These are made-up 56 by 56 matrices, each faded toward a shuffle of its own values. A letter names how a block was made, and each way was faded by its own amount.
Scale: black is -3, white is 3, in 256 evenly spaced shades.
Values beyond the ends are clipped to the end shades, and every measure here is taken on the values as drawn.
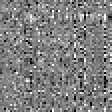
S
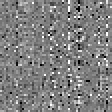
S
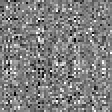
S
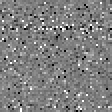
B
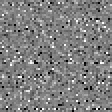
B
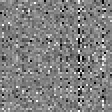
S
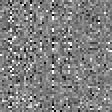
S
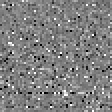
B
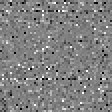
B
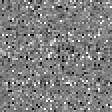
B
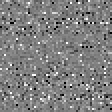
B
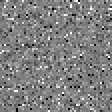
B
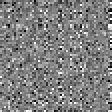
S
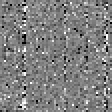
S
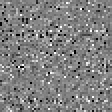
B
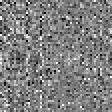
S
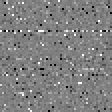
B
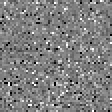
B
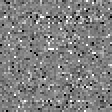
B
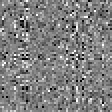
S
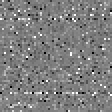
B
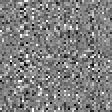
S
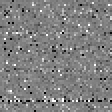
B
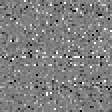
B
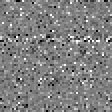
B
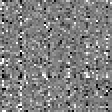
S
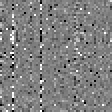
S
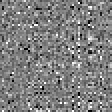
S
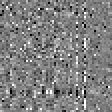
S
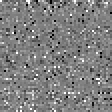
B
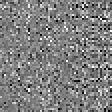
S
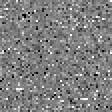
B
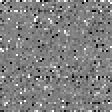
B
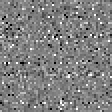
B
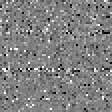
B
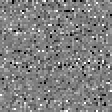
B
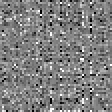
S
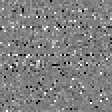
B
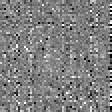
S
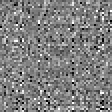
S
